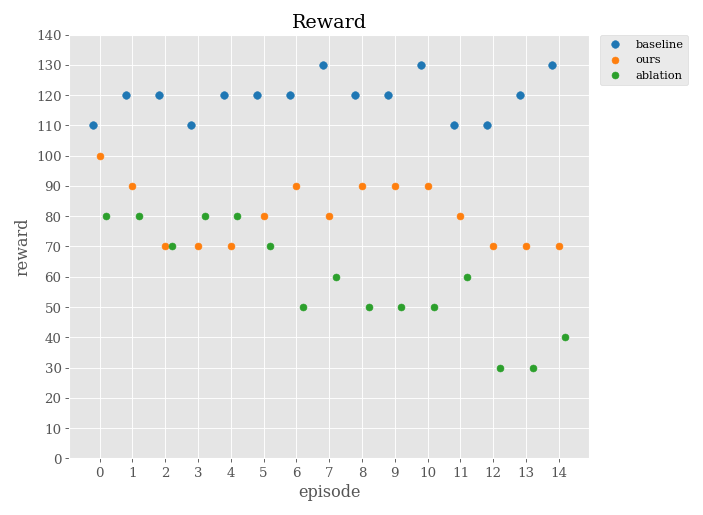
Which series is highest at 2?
baseline
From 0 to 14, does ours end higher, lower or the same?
lower
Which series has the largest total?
baseline
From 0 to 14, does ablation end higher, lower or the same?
lower
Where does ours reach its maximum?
0
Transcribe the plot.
Title: Reward
x-axis: episode, ticks 0 1 2 3 4 5 6 7 8 9 10 11 12 13 14
y-axis: reward, ticks 0 10 20 30 40 50 60 70 80 90 100 110 120 130 140
Legend: baseline, ours, ablation
Values:
baseline: 110 120 120 110 120 120 120 130 120 120 130 110 110 120 130
ours: 100 90 70 70 70 80 90 80 90 90 90 80 70 70 70
ablation: 80 80 70 80 80 70 50 60 50 50 50 60 30 30 40
